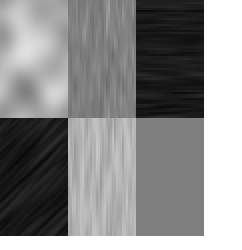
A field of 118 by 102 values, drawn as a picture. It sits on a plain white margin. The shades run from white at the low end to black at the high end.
The table splits into 2 rows of 3 panels. Panel 1,1: low, smooth. Panel 1,2: middling, streaked downward, faint in contrast. Panel 1,3: very high, streaked across, faint in contrast. Panel 2,1: very high, slanting up to the right, faint in contrast. Panel 2,2: low, streaked downward, faint in contrast. Panel 2,3: middling, flat.
